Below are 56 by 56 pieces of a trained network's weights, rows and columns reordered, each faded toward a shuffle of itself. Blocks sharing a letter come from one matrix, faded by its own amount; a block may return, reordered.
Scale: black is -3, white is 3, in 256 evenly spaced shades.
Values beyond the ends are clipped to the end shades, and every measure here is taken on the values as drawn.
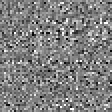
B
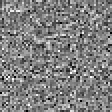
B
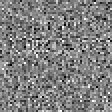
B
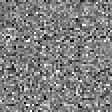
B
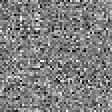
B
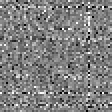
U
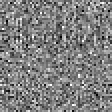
B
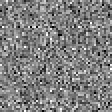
B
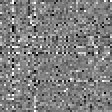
U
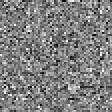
B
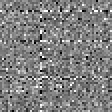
U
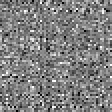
B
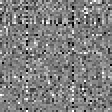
U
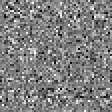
B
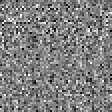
B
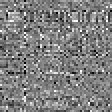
U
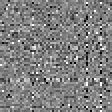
U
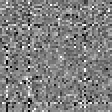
U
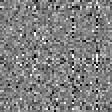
U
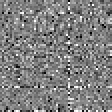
U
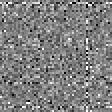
U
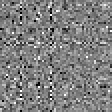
U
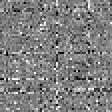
U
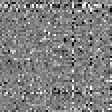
U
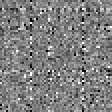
U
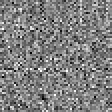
B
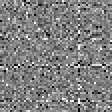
U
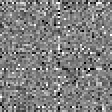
U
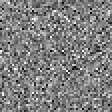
B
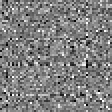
U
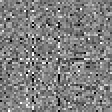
U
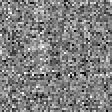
B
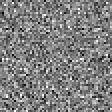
B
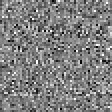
B
